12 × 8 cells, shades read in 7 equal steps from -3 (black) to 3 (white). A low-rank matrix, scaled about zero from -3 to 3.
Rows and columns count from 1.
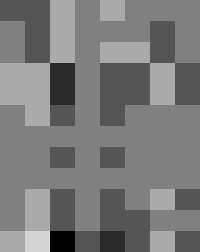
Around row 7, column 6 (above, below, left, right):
0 0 0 0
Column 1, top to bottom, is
-1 0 0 1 1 0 0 0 0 0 0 1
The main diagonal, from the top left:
-1 -1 1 0 -1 0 0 0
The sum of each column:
2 4 -8 -1 -6 -3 2 -4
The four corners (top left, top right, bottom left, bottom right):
-1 0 1 -1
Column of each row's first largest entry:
3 3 3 1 1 2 1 1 1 2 2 2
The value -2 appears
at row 4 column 3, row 5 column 3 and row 12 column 5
